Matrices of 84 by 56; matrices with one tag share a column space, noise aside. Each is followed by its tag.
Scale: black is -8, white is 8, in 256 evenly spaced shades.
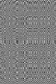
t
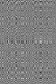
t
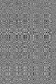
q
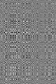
q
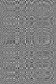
t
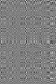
t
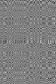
t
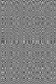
t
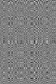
t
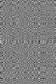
t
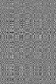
q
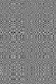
q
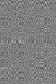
t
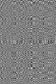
t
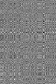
q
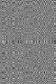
t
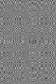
t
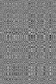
q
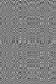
t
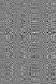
q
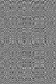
t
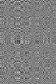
t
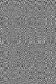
t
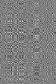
q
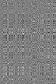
q
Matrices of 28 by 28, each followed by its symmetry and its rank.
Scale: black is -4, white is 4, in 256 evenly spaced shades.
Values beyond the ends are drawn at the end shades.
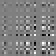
symmetric, rank one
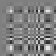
symmetric, rank one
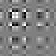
symmetric, rank one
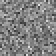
neither, full rank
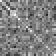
symmetric, rank five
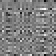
neither, rank three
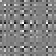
symmetric, rank two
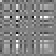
symmetric, rank two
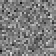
neither, full rank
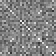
symmetric, rank five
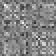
symmetric, rank five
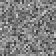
neither, full rank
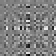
antisymmetric, rank two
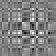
symmetric, rank two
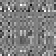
neither, rank three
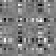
antisymmetric, rank two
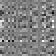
neither, rank three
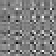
antisymmetric, rank two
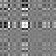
symmetric, rank one
